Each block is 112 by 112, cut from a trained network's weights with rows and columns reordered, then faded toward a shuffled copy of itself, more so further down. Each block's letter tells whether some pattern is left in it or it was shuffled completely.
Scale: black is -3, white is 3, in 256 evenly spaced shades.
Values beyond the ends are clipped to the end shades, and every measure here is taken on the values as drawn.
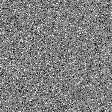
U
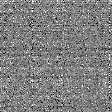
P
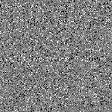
P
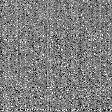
P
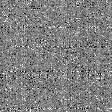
P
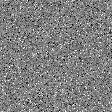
U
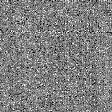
P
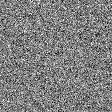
U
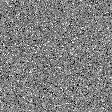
U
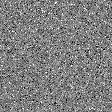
U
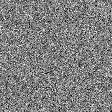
U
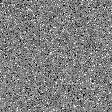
U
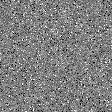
U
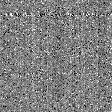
P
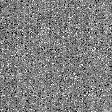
P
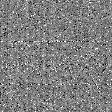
P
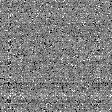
P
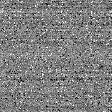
P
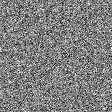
U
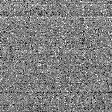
P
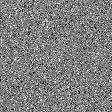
U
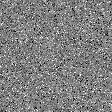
U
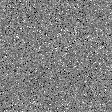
U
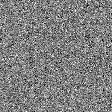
P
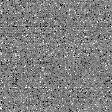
P
